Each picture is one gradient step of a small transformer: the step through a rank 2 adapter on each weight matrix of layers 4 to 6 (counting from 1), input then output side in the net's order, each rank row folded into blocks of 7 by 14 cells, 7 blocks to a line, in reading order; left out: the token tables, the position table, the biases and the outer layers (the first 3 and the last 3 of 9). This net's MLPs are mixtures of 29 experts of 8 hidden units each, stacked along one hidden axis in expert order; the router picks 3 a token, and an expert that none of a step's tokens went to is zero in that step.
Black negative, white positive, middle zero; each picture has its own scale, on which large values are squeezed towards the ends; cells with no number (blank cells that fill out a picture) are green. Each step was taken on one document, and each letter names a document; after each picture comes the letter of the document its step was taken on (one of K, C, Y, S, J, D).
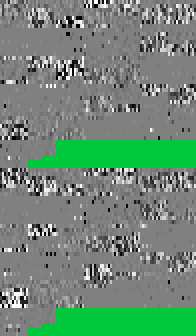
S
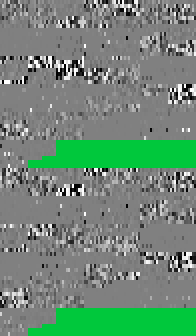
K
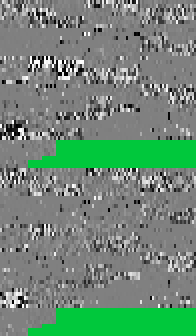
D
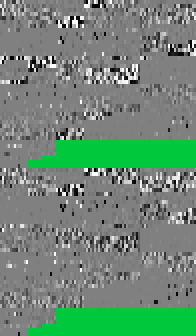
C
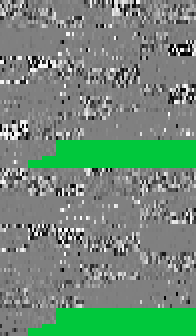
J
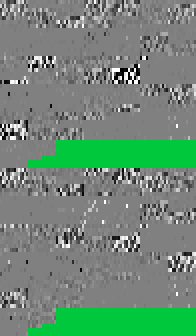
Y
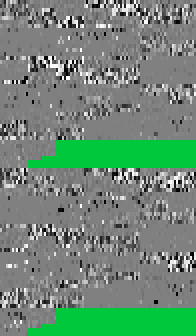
C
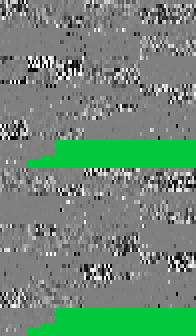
S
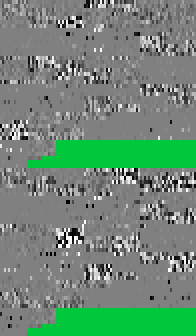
S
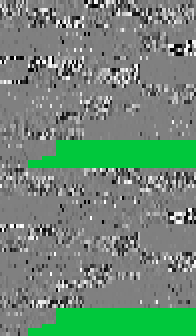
C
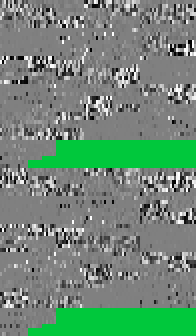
C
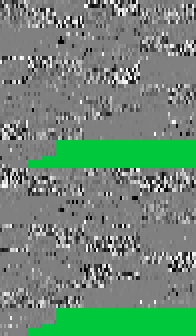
J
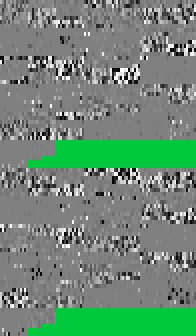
C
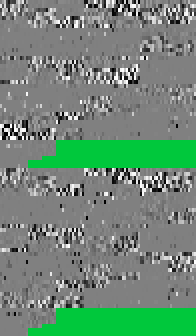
Y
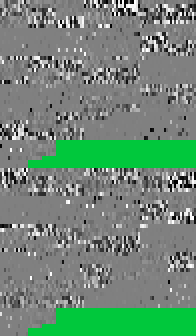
S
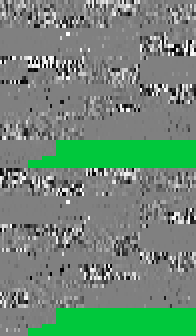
S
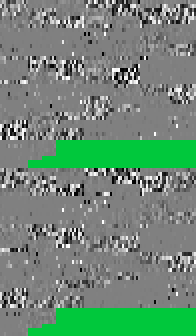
Y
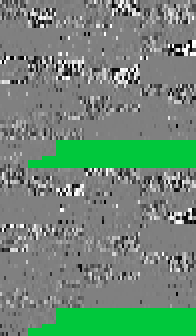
C
